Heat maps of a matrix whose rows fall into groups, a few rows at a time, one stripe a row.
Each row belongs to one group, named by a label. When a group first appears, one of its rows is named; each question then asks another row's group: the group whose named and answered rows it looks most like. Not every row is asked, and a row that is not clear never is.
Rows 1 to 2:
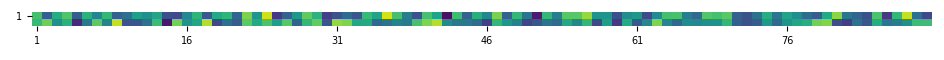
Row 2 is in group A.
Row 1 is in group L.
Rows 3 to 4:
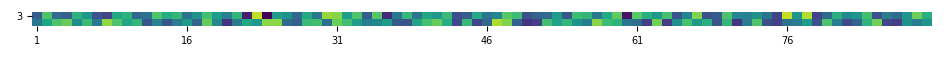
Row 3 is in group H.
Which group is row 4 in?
A
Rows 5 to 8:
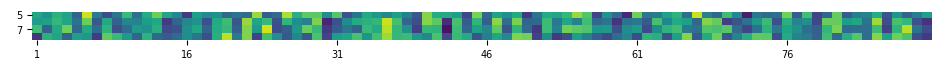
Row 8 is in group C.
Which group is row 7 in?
L
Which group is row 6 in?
L
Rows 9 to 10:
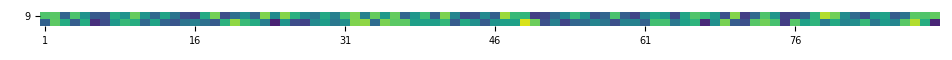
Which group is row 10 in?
C
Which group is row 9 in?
A
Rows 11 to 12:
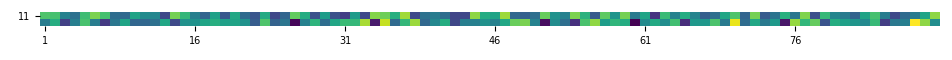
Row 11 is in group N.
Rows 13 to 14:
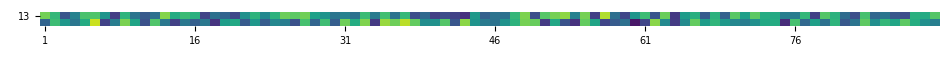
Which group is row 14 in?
C
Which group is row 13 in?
N
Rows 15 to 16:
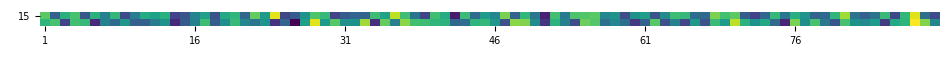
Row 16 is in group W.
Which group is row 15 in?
L
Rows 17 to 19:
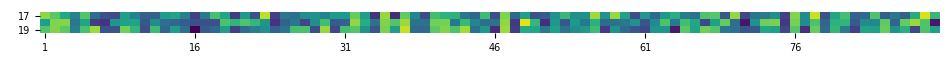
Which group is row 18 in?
C
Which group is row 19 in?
C
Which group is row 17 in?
H
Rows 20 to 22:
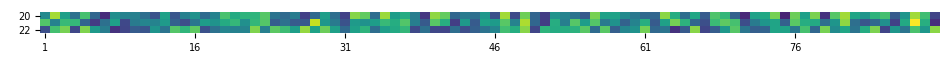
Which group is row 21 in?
L
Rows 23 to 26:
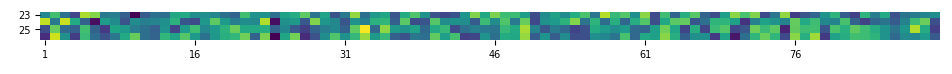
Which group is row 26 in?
H
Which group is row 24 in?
L
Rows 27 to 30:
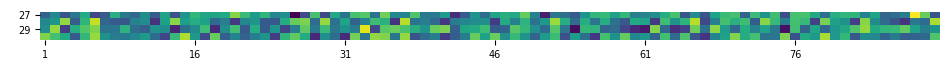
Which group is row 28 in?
N
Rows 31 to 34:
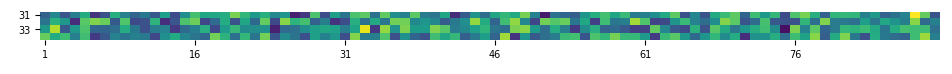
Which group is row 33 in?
W
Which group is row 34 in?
H
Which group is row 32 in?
N
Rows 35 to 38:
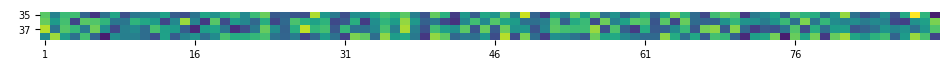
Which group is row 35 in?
L
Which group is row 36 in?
N
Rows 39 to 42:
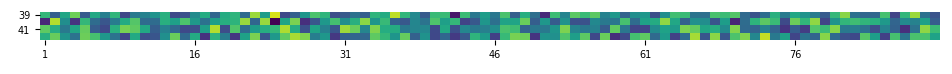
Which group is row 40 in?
H
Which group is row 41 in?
A
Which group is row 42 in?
N
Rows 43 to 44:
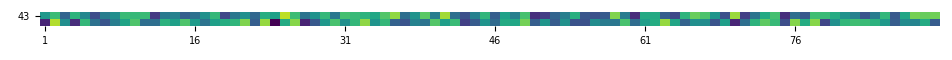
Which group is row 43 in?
A
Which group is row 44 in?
H
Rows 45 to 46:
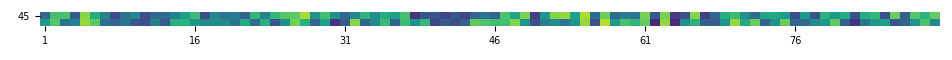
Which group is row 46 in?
N
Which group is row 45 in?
N
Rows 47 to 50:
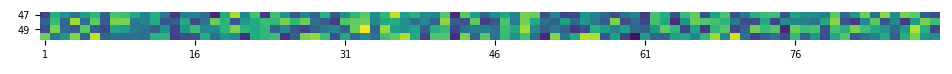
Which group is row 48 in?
A
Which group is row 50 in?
L
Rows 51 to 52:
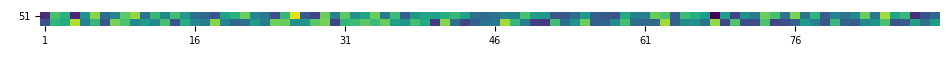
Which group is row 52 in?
A
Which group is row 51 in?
C
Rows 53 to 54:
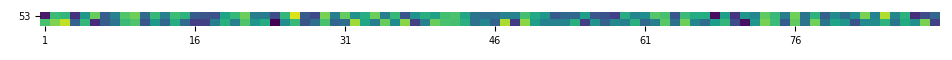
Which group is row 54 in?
C
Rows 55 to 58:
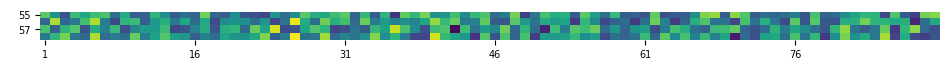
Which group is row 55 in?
W
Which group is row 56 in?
W
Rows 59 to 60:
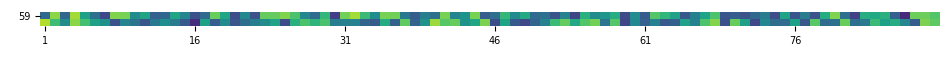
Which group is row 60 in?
W
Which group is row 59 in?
A
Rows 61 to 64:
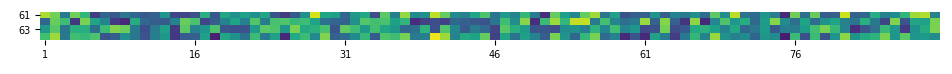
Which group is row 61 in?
W
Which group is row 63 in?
A
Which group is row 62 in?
N
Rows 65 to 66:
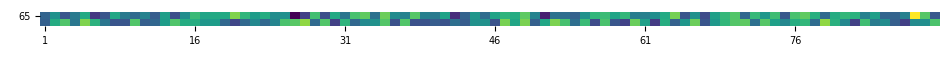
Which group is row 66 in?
N
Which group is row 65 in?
H
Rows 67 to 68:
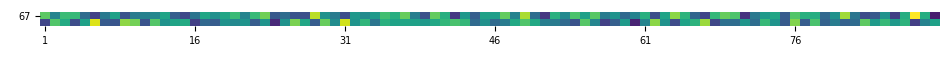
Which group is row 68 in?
C
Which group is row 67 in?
L
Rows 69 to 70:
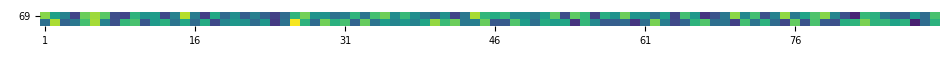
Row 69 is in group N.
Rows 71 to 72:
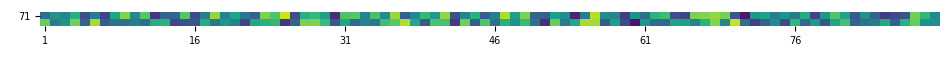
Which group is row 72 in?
L
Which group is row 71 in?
A
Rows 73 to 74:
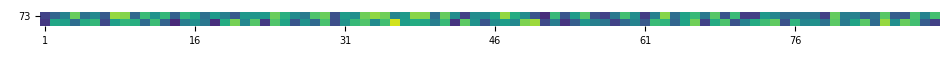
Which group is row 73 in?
A
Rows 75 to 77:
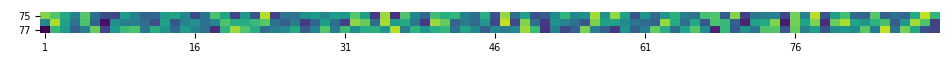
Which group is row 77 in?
C
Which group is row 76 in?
H
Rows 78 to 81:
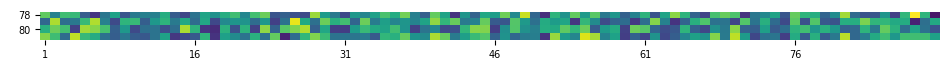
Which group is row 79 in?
W
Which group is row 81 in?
W
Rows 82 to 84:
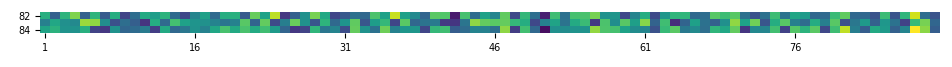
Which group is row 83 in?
N
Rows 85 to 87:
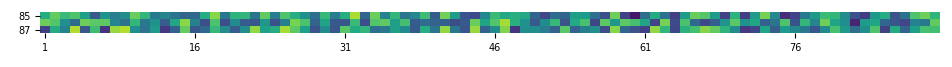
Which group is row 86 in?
N
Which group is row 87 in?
A
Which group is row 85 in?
A
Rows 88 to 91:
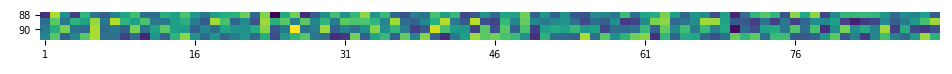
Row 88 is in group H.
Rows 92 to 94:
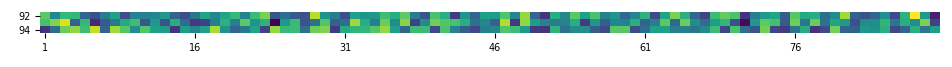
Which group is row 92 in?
L
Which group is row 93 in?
C
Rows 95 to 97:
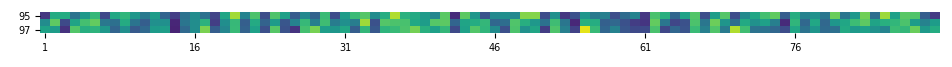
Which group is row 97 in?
W
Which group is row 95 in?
C
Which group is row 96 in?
W
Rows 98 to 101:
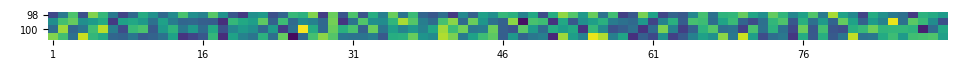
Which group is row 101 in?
W
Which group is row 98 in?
N
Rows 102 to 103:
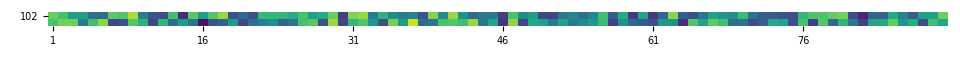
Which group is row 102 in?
A
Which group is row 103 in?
C
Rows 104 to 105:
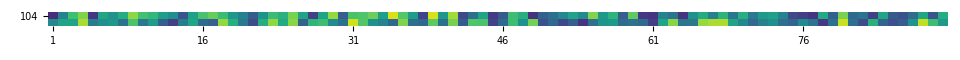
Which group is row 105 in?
A
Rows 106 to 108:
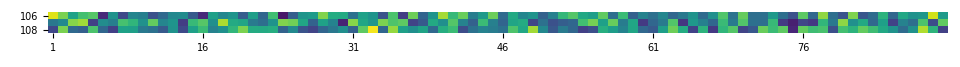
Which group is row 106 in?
W
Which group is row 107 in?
A
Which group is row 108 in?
H
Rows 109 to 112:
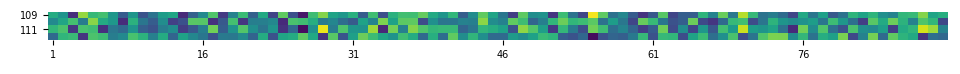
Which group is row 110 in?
N
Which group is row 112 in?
C
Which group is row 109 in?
W
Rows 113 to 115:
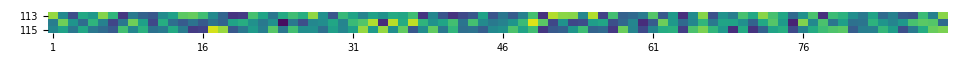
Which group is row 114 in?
C
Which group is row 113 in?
N
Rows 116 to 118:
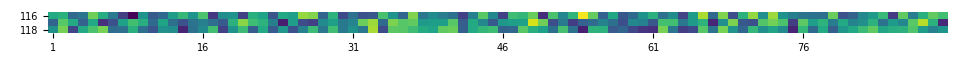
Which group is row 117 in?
C
